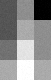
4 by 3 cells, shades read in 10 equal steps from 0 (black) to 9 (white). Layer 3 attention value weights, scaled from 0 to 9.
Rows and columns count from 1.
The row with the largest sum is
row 4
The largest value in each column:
6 9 6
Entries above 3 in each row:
1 2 3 3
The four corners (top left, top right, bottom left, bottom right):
3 0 6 6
